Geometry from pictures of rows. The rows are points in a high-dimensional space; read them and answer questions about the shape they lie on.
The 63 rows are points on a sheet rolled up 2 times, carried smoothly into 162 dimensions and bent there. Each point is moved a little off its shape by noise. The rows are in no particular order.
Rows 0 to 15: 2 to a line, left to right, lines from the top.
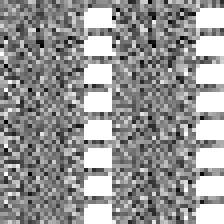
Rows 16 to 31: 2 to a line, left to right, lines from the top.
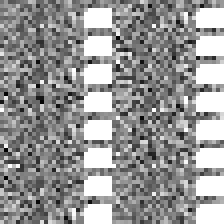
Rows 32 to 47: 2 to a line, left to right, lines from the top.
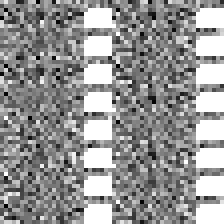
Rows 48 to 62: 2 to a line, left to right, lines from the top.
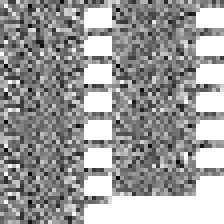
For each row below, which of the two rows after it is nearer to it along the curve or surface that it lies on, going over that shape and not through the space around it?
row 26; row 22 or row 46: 46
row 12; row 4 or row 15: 4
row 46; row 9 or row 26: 26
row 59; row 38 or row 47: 47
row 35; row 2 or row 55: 55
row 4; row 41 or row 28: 28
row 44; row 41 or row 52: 52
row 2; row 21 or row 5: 5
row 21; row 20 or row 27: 20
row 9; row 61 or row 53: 53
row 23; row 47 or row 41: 47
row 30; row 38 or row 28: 28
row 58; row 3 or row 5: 5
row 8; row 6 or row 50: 6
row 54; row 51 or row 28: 28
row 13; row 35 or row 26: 35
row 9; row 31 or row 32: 32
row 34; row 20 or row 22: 20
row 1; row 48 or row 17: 17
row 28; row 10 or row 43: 10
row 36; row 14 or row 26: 26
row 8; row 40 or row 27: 40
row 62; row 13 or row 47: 47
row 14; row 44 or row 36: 44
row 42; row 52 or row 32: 32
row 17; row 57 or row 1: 1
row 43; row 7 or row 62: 62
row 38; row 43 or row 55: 55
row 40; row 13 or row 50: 13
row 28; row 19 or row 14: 19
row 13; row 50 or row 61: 50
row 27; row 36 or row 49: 36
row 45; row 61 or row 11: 11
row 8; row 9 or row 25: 25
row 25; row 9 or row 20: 20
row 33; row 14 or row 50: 50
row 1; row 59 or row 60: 59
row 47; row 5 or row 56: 5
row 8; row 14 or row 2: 14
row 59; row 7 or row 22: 22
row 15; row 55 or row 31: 55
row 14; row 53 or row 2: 53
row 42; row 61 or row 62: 62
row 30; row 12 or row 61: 12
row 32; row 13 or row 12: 13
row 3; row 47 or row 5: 5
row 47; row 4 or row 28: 4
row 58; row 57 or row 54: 54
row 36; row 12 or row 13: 13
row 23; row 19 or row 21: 21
